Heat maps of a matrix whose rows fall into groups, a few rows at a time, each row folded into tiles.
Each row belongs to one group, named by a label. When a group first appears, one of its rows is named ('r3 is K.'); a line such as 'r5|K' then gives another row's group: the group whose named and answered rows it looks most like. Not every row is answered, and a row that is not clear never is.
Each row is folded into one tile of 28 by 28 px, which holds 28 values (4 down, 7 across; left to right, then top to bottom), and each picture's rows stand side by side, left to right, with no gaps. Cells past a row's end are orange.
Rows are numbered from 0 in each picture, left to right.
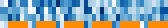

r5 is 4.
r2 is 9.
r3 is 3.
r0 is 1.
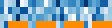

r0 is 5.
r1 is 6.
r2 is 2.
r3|9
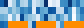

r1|5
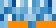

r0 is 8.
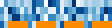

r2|5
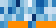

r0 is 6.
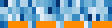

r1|2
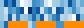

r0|6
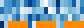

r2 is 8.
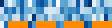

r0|4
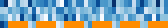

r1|2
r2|1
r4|8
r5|8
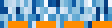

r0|3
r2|8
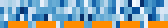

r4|5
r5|9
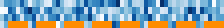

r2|4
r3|2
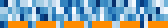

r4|8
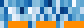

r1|9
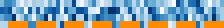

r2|5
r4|3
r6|1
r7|3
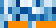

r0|5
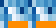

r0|2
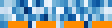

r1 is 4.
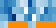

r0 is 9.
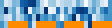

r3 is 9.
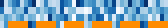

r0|8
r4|8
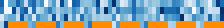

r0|8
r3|6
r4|4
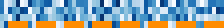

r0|5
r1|9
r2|1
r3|5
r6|1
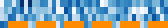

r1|8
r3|6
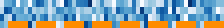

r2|1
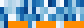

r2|1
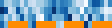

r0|3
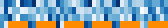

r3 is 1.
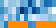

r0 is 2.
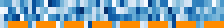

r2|4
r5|1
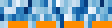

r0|4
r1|8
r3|8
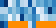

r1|2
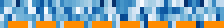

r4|9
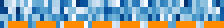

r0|3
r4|1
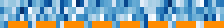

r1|9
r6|4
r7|1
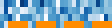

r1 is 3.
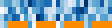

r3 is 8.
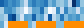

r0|9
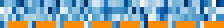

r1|6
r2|8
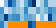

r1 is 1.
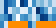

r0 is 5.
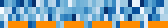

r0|9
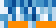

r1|2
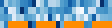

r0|2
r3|8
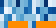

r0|8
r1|5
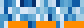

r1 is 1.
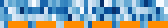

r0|2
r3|5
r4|3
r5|6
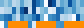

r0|4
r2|3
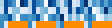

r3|2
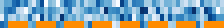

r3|6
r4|1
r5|3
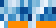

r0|4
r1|4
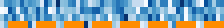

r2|8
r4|9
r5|1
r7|1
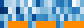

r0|3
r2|6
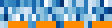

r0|2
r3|5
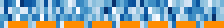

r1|8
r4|9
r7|3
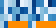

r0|5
